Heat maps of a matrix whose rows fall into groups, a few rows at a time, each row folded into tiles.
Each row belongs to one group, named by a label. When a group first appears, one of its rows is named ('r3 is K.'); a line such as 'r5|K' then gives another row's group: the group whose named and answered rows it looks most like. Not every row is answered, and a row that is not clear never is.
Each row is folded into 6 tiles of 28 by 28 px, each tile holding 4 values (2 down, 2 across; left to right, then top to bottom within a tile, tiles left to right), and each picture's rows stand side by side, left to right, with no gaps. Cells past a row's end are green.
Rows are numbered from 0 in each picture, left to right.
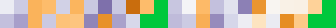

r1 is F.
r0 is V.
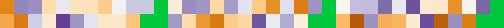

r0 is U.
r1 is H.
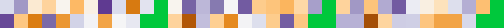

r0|V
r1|H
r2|F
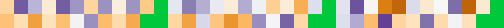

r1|H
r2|V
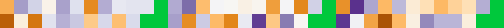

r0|U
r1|H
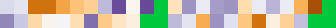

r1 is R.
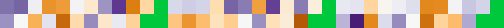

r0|V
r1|U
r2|F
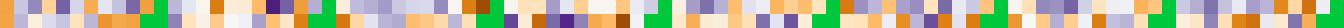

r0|U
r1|V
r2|R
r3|F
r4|H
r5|U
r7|H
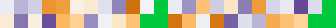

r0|V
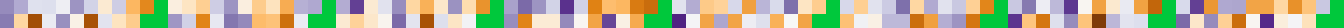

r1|F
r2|R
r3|R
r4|V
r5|R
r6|R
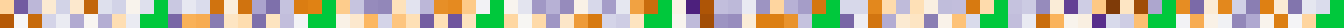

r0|U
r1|V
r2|H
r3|R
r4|F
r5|V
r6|H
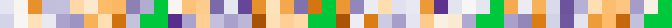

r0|F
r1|F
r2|U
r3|F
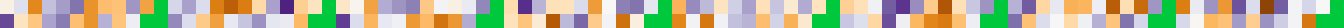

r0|F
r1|V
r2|F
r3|U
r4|U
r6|H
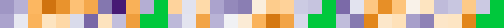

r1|F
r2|V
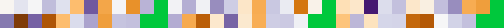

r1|R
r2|R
